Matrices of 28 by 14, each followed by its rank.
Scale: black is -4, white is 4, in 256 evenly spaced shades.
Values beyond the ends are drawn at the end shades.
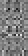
three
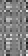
two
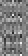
three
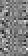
three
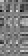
two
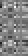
two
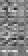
three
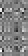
two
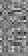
three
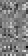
three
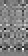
three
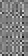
two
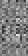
three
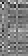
two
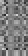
two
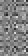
three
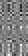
two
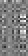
two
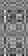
two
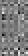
two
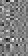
three
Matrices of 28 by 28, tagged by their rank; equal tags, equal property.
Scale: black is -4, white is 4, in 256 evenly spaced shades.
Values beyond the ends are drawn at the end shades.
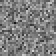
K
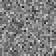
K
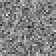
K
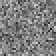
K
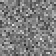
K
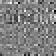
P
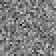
K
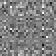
P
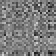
P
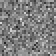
K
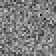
K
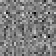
P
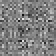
P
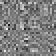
P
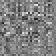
P
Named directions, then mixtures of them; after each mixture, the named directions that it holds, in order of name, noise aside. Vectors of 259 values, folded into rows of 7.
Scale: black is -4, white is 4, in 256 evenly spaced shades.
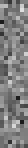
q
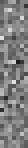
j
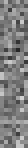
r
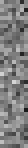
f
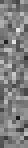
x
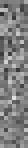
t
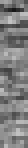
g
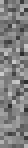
f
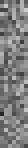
f, q, t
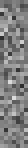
t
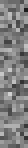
f, x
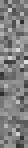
r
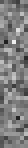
x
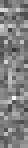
g, t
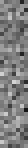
f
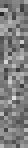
t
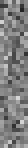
q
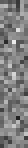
q, x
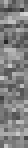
g, x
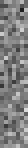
f, q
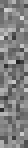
j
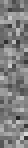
g, r, x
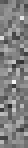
f, j, x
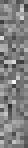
f, j, q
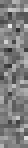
f, g, x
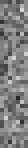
q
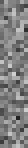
f, r, x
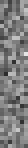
f, j, q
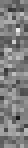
g, t, x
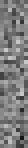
r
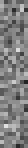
f, q, r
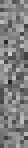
q, t, x
